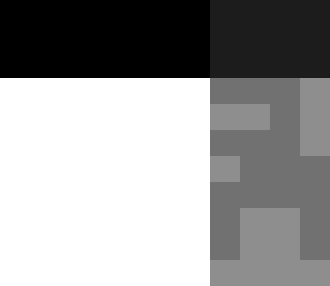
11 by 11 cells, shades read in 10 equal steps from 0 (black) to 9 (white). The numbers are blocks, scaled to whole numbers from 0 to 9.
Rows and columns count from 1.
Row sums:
4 4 4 80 82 80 80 79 81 81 83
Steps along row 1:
same same same same same same up same same same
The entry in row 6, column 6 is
9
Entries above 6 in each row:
0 0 0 7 7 7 7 7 7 7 7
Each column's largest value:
9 9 9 9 9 9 9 5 5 5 5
